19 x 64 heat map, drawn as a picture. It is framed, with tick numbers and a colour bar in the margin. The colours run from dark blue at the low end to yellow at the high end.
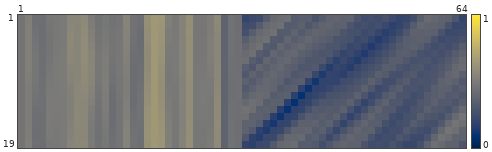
The table splits into one row of 2 panels. Panel 1,1: middling, streaked downward. Panel 1,2: low, slanting up to the right.
